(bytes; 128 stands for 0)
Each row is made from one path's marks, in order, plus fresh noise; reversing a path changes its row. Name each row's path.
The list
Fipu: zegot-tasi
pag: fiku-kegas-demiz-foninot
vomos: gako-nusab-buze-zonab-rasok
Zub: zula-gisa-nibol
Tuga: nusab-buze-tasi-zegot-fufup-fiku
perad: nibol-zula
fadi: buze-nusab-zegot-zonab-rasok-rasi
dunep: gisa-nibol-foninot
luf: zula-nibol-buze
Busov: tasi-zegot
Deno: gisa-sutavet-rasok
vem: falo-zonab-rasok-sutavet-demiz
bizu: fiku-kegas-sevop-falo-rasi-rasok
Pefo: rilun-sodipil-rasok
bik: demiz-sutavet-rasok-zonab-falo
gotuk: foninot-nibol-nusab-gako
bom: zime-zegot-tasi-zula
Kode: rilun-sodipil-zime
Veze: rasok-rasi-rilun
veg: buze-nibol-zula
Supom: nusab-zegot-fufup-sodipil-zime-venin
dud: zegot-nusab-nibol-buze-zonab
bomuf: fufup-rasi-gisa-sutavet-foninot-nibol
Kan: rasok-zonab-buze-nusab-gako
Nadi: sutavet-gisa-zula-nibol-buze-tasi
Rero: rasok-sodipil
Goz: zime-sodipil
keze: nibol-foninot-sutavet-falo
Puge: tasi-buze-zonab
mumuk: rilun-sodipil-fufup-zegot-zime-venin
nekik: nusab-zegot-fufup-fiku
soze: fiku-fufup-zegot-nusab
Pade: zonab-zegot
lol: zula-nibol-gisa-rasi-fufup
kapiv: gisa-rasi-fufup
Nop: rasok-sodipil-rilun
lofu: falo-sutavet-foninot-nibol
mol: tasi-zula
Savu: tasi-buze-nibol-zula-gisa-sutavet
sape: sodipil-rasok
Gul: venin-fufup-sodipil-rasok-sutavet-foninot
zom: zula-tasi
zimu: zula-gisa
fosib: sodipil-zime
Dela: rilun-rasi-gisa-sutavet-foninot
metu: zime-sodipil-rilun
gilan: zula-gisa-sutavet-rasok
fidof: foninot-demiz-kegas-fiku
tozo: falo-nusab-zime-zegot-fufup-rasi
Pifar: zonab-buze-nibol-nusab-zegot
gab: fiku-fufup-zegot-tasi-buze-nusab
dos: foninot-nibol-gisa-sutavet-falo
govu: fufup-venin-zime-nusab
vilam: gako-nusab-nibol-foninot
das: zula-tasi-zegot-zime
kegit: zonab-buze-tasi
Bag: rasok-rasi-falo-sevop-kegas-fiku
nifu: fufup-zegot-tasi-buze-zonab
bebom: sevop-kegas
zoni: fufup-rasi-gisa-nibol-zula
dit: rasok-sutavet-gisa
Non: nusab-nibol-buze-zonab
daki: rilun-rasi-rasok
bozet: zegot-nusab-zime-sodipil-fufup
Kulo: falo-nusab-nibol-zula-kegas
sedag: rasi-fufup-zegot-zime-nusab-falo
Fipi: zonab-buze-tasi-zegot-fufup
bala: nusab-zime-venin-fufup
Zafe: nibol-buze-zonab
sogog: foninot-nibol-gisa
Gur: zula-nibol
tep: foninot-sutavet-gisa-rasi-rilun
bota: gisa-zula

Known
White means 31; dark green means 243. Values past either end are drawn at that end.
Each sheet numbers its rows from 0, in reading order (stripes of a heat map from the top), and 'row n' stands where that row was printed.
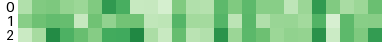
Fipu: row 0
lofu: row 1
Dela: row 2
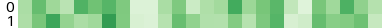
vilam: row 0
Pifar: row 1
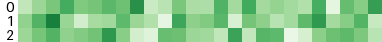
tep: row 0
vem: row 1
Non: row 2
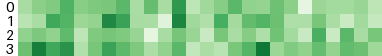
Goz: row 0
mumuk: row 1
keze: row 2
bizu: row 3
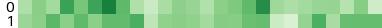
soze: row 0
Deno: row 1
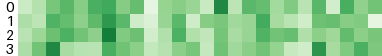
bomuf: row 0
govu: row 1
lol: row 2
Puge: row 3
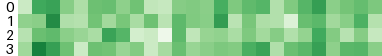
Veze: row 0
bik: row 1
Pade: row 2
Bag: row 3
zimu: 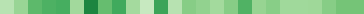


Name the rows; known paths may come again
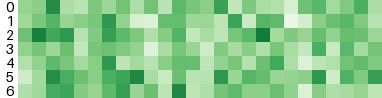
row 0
bik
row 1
Non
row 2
bizu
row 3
keze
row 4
veg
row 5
Dela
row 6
metu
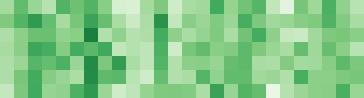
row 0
vilam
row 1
Kulo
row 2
luf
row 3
tozo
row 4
gilan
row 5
mol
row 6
fadi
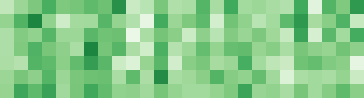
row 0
tep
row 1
vem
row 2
dos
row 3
zom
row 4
govu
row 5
fosib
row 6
pag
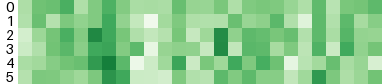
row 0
fidof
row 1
gotuk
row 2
sedag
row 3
bomuf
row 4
Supom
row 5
Fipu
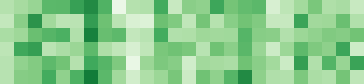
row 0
bozet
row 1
Fipi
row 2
Zub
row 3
Kan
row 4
dunep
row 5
gab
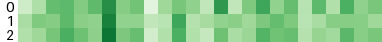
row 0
zoni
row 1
Gur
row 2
lol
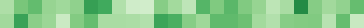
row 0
Busov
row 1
Rero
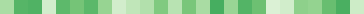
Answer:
vomos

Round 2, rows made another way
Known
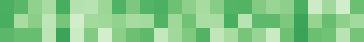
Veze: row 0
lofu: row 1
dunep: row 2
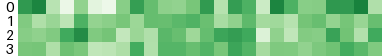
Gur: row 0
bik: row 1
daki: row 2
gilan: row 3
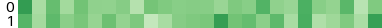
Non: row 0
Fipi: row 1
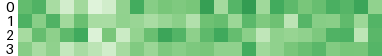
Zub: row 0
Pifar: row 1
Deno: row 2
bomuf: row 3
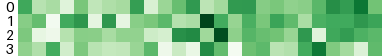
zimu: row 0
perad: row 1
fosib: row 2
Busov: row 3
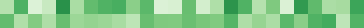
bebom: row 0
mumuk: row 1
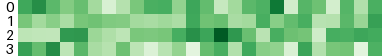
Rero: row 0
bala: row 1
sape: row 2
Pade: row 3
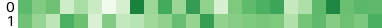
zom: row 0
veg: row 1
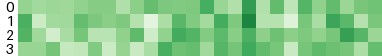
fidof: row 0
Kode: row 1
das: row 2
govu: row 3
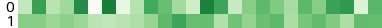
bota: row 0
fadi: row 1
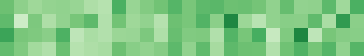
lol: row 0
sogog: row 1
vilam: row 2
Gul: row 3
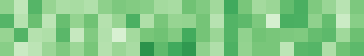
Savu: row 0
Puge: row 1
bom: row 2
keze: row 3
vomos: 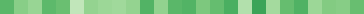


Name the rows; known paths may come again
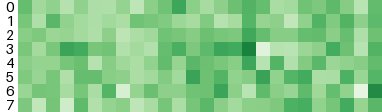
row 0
nifu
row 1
Nadi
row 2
zoni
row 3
Pefo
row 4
vomos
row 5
bala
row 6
kapiv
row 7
Supom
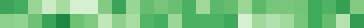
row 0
Zub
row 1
daki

